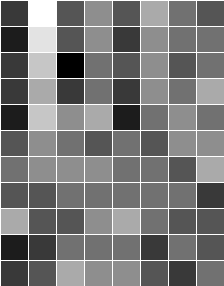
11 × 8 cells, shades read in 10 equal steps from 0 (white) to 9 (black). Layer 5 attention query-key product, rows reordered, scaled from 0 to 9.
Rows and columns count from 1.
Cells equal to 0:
1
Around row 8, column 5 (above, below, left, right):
5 3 5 5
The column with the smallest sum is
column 2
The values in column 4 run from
3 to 6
